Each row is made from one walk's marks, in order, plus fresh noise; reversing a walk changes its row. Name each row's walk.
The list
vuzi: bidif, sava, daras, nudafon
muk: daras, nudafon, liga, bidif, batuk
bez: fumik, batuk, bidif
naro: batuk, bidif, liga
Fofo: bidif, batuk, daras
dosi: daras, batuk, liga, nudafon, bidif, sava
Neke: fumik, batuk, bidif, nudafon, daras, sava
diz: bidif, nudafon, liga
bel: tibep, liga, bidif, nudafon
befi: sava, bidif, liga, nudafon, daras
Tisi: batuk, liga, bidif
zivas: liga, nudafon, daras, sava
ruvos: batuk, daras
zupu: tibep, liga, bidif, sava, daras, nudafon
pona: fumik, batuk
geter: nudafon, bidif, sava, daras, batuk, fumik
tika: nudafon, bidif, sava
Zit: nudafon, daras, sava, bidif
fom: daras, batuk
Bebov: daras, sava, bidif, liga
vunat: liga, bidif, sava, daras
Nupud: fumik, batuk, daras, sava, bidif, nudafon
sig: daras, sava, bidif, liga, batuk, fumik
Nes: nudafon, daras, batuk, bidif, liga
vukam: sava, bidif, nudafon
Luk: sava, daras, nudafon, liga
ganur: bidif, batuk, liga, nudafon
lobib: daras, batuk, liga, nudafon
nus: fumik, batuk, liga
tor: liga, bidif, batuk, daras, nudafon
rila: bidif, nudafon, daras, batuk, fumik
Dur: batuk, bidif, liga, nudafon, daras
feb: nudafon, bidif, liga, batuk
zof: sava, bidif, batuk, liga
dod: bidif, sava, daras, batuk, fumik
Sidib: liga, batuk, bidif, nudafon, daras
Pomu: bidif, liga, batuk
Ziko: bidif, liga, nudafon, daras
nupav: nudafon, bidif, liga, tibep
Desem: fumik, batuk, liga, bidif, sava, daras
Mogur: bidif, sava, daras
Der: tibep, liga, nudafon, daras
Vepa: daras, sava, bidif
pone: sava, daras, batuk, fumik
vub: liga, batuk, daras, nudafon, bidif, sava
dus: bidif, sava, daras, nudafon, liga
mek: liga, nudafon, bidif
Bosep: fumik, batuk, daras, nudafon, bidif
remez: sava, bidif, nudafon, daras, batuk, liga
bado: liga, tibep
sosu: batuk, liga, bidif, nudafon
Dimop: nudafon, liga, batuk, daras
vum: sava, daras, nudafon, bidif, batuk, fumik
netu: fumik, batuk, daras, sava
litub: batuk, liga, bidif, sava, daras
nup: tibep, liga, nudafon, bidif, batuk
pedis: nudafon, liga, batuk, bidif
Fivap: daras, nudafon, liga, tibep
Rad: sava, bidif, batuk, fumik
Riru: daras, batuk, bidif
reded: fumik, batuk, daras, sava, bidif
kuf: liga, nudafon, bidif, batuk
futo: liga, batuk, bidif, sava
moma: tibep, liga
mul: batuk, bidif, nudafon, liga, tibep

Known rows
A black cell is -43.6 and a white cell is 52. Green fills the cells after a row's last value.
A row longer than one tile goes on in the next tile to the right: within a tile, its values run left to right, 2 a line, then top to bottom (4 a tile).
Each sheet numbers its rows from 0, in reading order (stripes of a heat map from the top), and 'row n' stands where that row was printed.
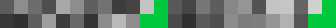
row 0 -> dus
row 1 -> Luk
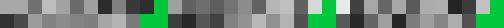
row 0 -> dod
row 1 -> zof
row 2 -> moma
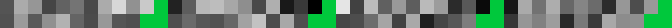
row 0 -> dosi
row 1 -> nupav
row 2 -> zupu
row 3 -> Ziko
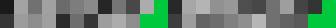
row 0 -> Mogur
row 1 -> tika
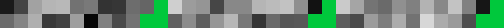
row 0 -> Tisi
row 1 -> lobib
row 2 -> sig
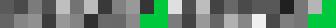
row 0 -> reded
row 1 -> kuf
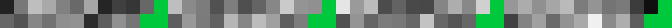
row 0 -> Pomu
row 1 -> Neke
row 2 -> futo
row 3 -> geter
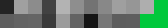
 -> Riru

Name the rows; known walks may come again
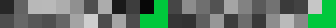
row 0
nupav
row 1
dus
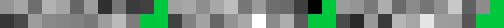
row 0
dod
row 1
geter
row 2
vum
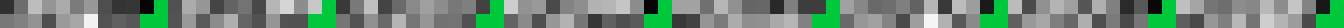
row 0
feb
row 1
dosi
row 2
muk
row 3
lobib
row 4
rila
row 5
Desem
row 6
sosu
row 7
sig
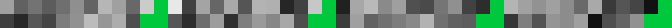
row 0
zof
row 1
moma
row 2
tika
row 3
ganur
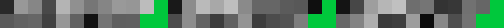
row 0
Riru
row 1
pedis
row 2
Tisi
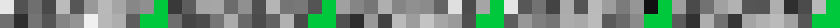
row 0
nus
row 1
Fivap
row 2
pone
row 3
Nupud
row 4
naro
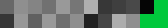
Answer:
vuzi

